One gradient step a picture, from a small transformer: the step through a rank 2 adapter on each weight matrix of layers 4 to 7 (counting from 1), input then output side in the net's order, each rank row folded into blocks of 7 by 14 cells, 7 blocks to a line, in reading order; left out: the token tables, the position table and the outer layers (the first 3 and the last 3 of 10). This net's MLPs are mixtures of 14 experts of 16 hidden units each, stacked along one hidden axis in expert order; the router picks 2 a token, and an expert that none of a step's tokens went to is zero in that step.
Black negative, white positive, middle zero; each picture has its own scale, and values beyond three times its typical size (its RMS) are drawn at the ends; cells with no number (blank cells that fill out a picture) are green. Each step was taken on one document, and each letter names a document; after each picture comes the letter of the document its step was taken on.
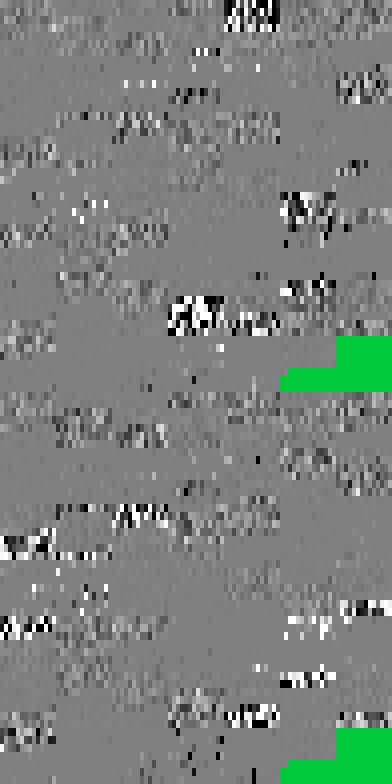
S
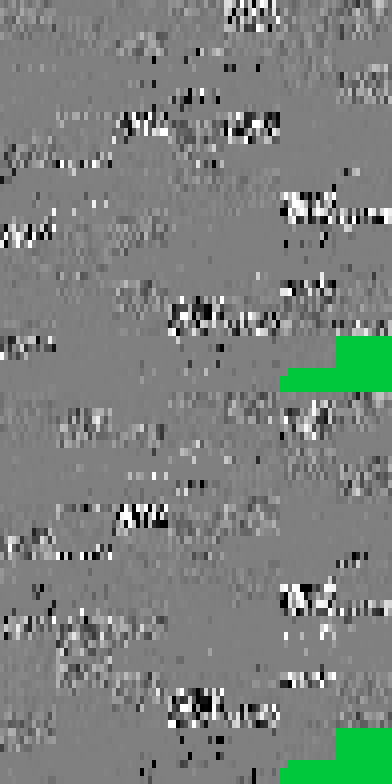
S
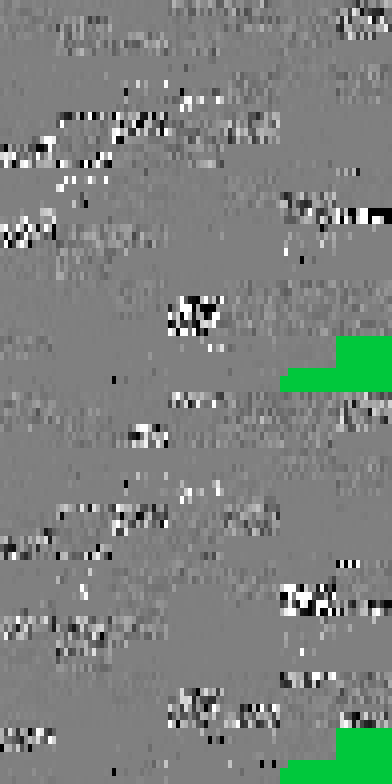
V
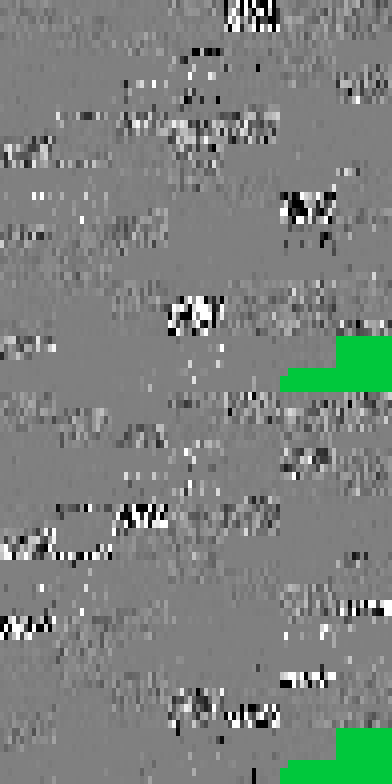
S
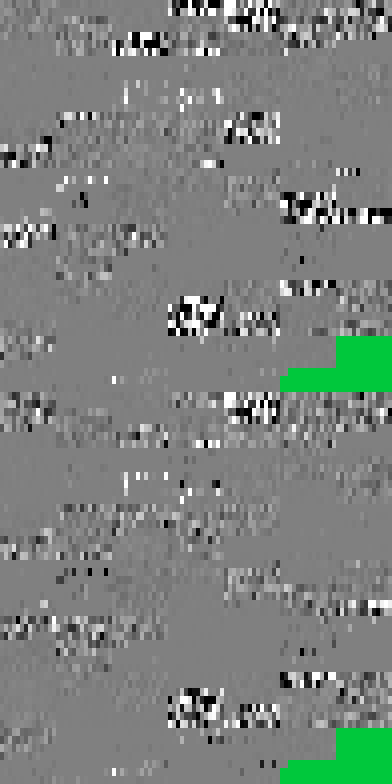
V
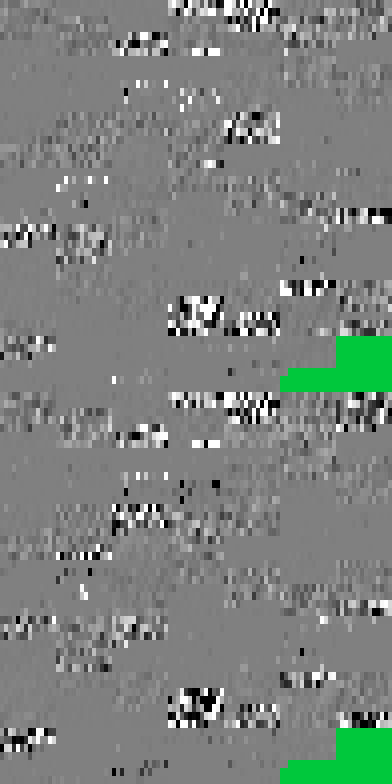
V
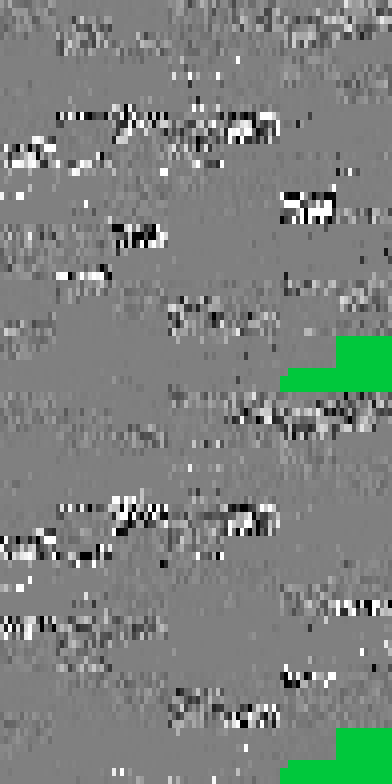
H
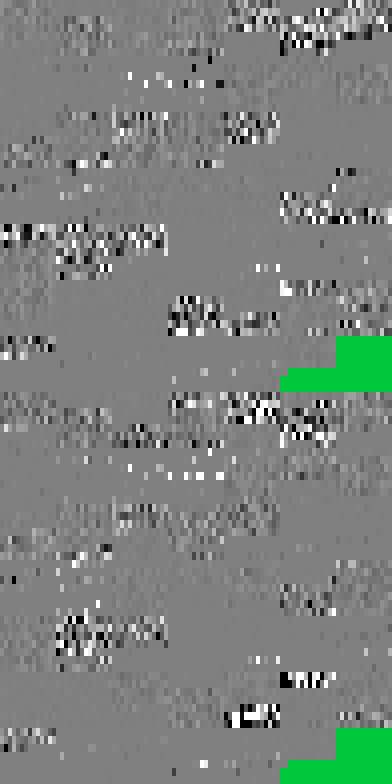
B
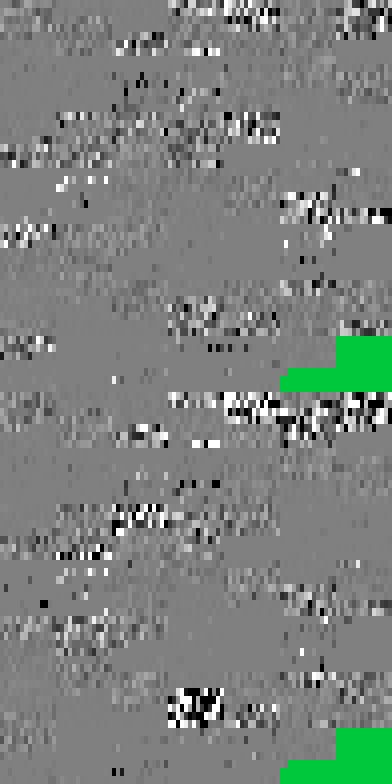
V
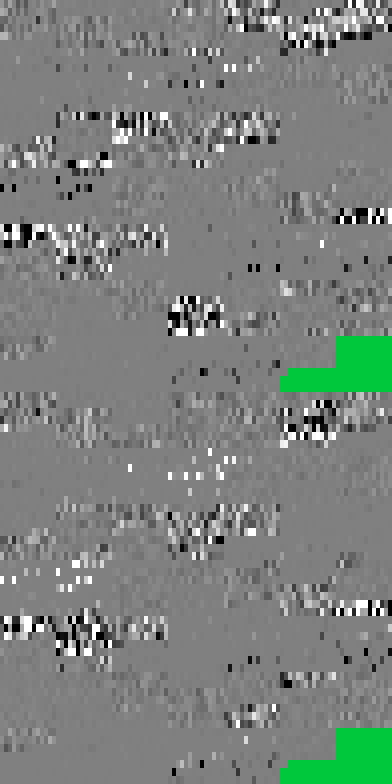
B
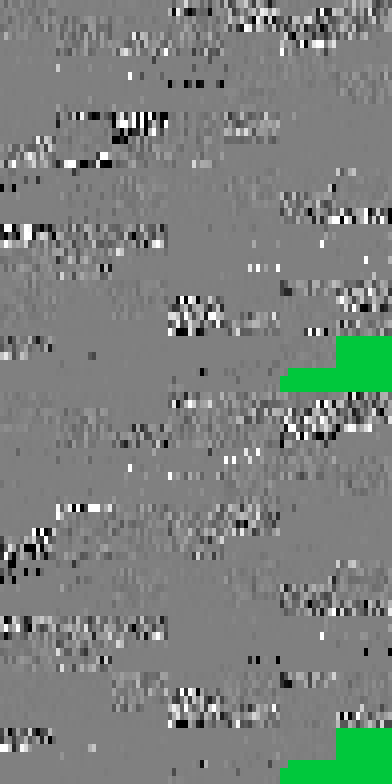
B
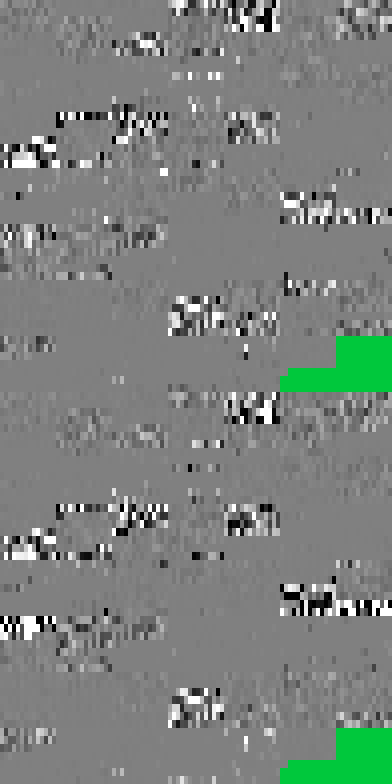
H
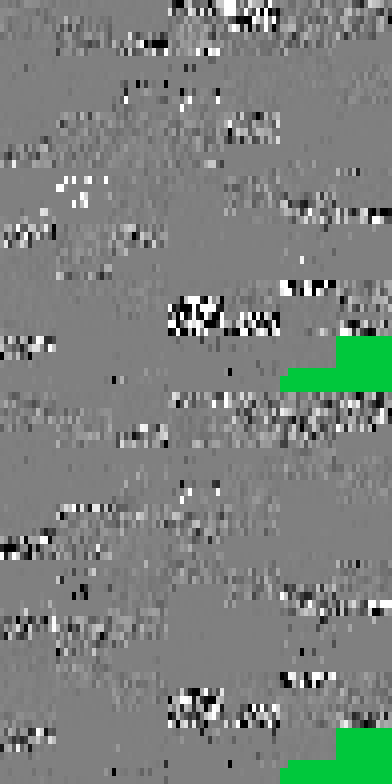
V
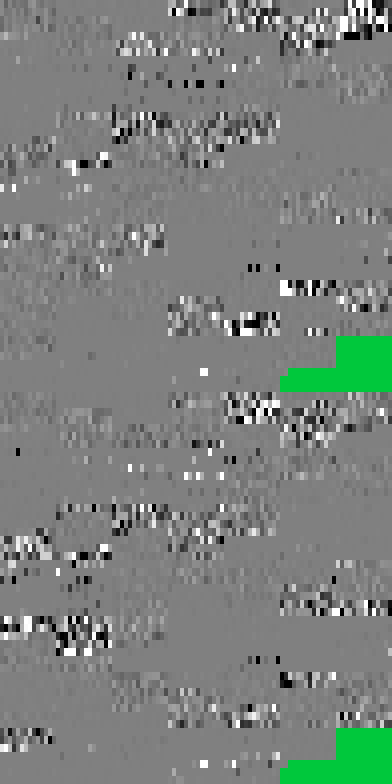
B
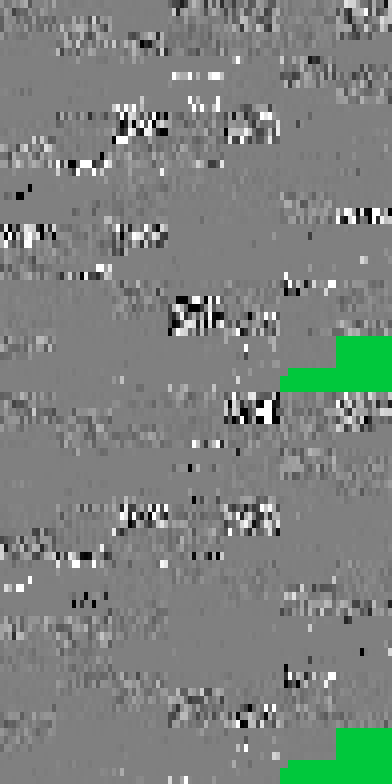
H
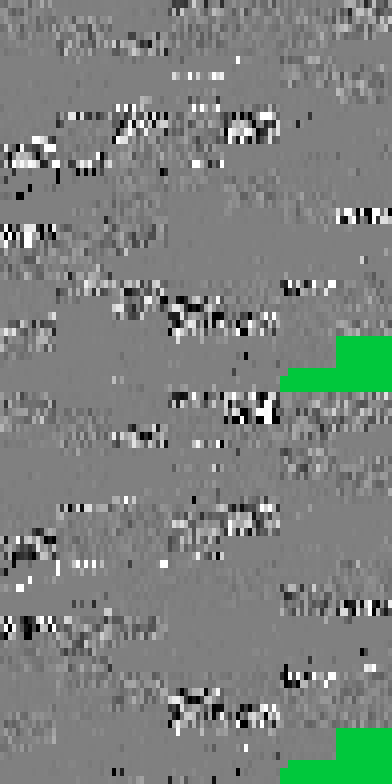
H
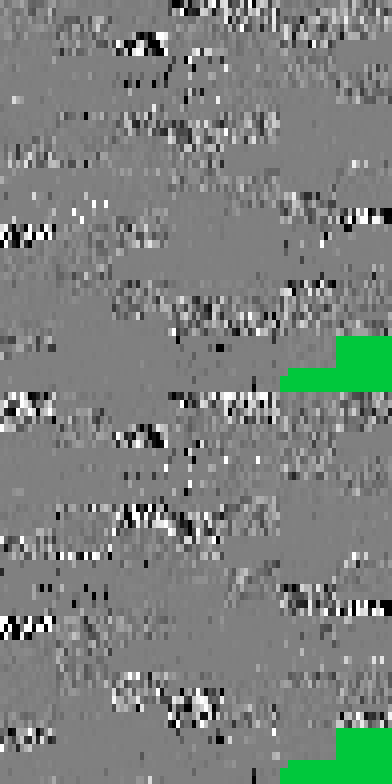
S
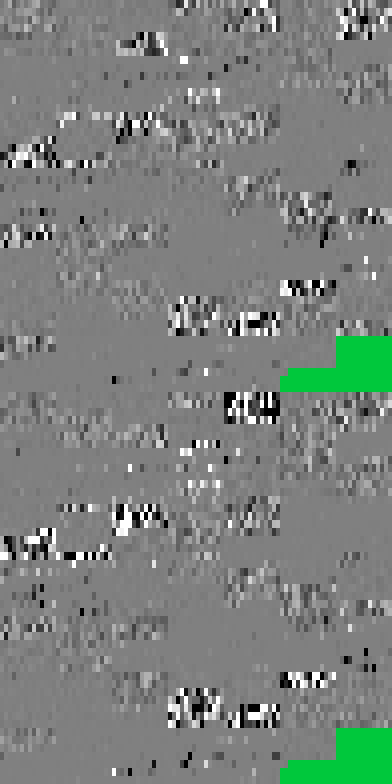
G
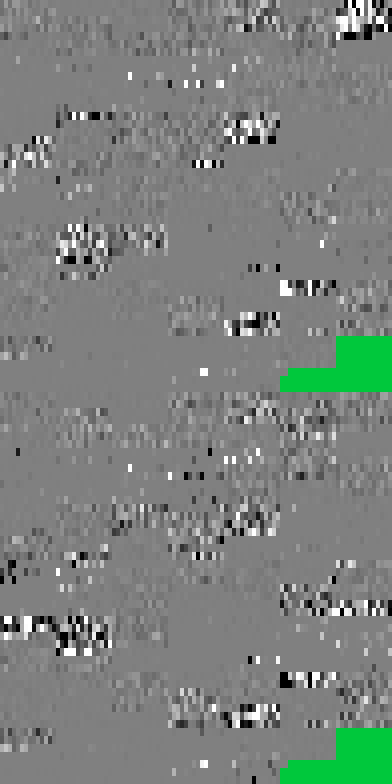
B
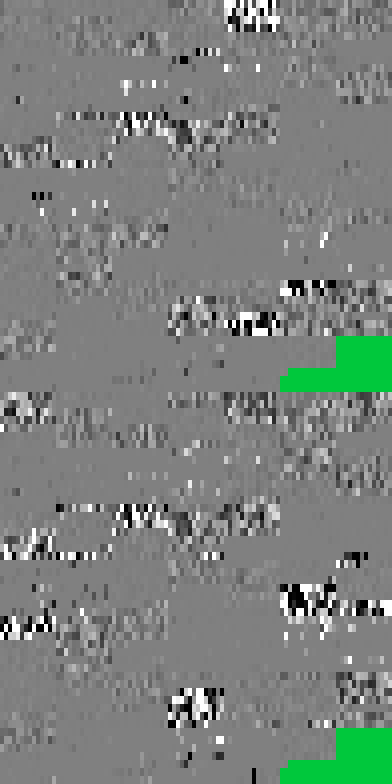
S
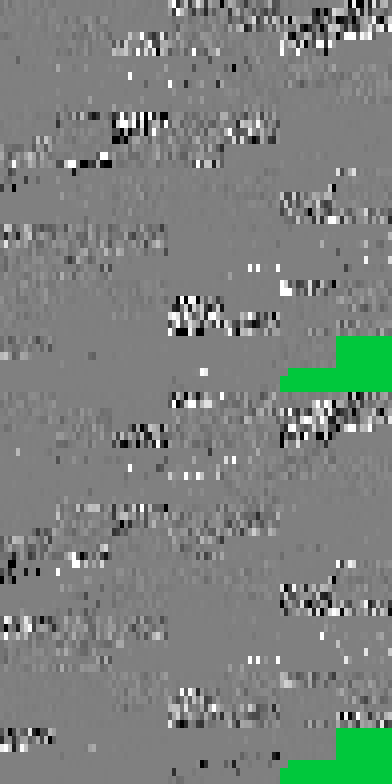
B
